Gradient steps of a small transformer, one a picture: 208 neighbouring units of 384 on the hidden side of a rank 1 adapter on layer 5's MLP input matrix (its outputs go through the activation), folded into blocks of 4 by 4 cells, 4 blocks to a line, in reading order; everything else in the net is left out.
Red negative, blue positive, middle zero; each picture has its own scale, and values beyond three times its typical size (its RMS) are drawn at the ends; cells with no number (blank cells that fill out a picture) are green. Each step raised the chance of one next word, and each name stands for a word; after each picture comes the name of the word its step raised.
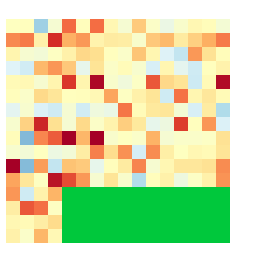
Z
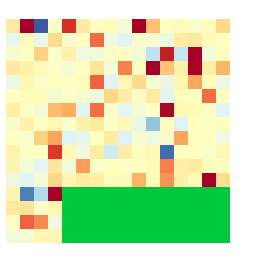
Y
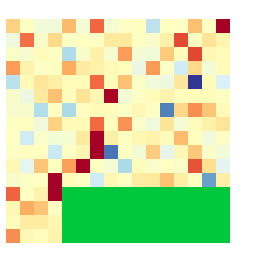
Z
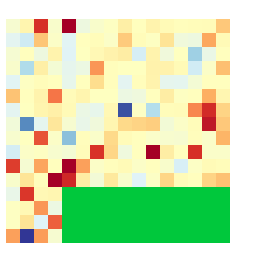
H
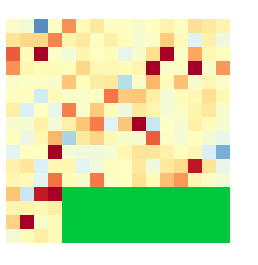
Y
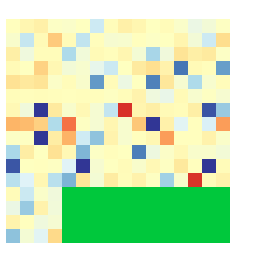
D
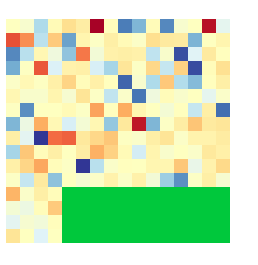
D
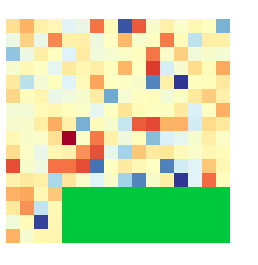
D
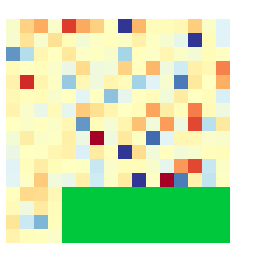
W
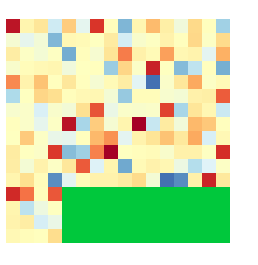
D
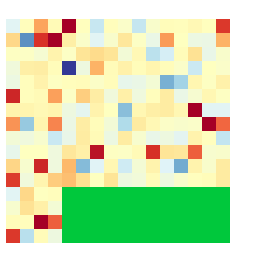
H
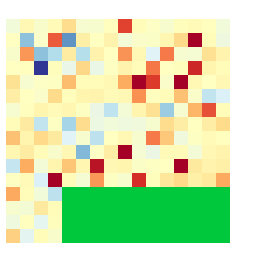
H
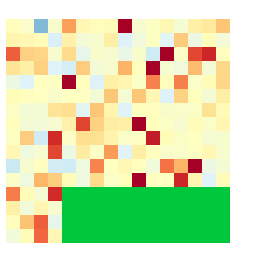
Y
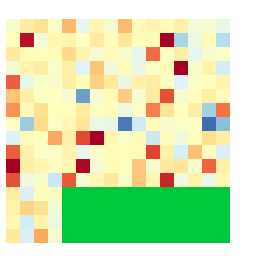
W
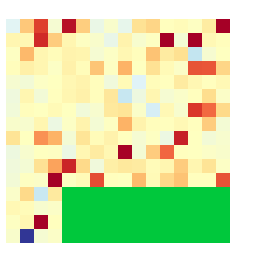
H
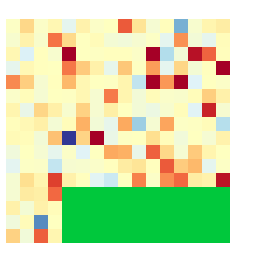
D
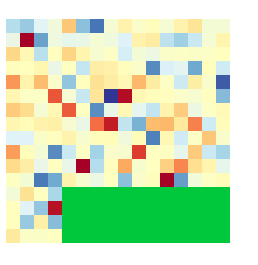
W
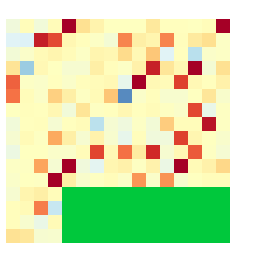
H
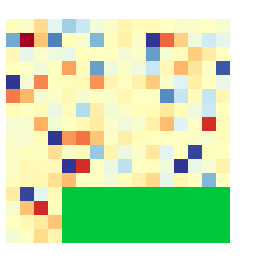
Z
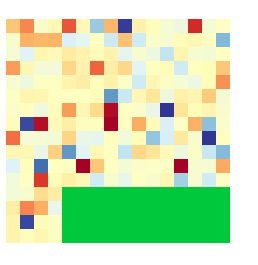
W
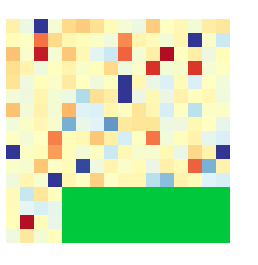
Y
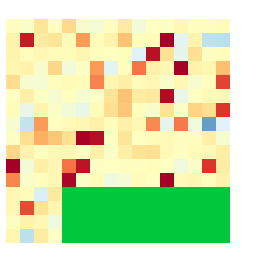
W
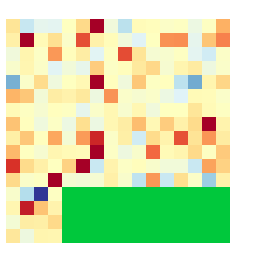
Z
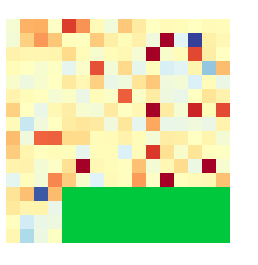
W
